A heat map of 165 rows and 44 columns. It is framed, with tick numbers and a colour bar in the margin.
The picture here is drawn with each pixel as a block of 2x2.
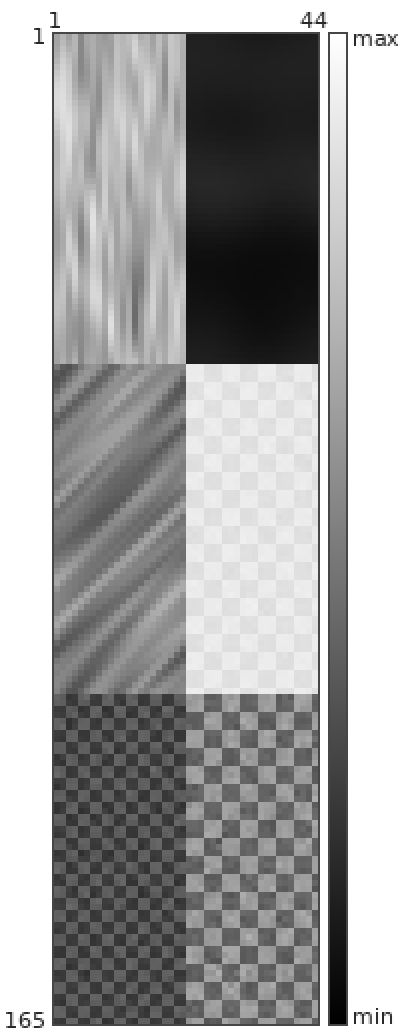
The table splits into 3 rows of 2 panels. Panel 1,1: high, streaked downward. Panel 1,2: very low, smooth, faint in contrast. Panel 2,1: middling, slanting up to the right. Panel 2,2: very high, checkered, faint in contrast. Panel 3,1: low, checkered. Panel 3,2: middling, checkered, strong in contrast.
